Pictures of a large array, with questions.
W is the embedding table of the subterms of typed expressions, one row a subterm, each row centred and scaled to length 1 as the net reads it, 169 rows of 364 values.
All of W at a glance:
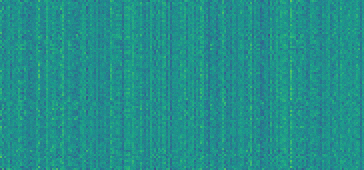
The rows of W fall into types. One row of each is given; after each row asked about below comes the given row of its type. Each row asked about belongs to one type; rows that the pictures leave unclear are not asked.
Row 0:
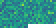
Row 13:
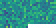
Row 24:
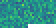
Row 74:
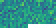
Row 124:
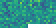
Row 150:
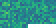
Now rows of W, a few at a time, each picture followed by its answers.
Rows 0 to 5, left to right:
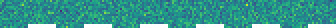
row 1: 0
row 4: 74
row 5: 150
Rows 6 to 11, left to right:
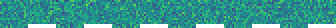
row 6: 13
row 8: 74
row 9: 0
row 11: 24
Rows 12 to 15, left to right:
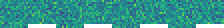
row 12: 0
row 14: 24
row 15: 24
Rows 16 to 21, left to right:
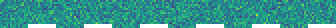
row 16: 74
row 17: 24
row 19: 124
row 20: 74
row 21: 74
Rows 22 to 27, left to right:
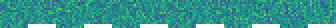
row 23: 13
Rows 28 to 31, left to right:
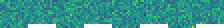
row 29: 24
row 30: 0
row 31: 124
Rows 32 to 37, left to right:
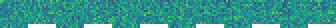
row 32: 24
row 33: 150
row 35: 150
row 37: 124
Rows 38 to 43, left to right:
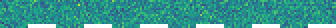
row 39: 74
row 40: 74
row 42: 74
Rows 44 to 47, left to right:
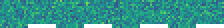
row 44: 13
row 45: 150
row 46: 124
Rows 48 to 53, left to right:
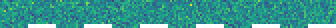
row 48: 150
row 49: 150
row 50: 124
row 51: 74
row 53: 13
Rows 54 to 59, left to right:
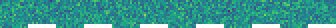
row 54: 150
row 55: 74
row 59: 150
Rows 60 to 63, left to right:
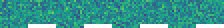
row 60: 124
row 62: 124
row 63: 74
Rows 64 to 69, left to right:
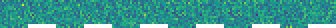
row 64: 74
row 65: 74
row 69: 13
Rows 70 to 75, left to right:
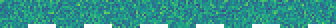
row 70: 24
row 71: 0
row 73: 150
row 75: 74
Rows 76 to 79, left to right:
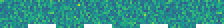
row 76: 24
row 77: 74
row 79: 24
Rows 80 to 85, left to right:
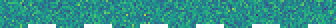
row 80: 124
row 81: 0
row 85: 74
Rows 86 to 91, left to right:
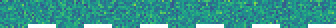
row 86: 74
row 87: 150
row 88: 0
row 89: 124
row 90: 150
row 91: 124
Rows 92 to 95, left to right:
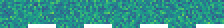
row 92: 24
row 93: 24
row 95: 24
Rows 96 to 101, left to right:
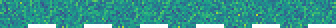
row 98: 13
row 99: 0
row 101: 13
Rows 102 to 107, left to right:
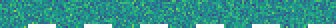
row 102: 124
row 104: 124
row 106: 150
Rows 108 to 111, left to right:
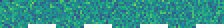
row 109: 24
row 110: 0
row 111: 13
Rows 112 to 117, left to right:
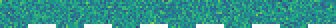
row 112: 0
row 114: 0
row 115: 24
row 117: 124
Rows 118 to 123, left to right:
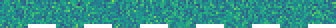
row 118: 13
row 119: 13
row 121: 150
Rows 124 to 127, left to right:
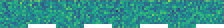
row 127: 74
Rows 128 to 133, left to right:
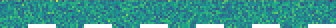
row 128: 24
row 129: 150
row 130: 24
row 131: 150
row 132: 24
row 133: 150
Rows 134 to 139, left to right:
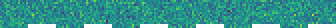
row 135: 24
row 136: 13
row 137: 74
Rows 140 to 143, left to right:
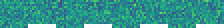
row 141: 124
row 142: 24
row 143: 74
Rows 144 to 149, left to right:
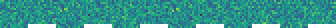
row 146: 150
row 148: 0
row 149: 13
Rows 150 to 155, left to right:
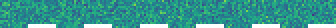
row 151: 150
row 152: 0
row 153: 150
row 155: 24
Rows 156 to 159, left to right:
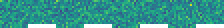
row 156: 150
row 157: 74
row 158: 124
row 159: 74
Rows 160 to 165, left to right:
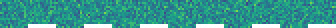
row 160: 13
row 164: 13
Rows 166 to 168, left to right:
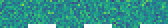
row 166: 0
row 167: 24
